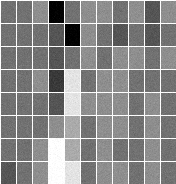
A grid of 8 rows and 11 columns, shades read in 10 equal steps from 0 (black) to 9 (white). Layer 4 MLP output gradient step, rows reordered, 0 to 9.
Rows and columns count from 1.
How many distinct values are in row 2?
4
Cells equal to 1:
0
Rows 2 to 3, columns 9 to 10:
4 3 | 5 4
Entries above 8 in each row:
0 0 0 0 0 0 1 1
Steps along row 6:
same same up up down up same down up down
